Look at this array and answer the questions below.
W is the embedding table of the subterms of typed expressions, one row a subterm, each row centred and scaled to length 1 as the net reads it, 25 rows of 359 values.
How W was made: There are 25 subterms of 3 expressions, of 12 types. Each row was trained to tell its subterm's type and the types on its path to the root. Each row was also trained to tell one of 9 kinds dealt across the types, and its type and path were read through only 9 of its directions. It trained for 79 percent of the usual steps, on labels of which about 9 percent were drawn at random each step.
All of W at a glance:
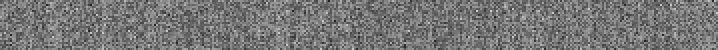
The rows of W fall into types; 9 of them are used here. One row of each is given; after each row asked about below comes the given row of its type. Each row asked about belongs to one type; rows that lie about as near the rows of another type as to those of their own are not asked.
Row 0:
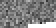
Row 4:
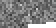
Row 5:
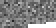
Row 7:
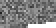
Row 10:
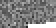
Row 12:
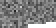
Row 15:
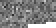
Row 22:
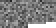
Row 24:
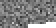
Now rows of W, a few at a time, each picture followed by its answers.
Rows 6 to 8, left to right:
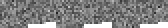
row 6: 5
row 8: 4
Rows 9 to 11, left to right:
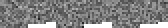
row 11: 7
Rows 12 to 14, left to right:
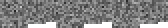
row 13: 22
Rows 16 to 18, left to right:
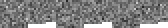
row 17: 5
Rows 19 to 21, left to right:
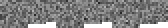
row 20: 22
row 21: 12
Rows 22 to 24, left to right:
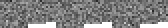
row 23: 0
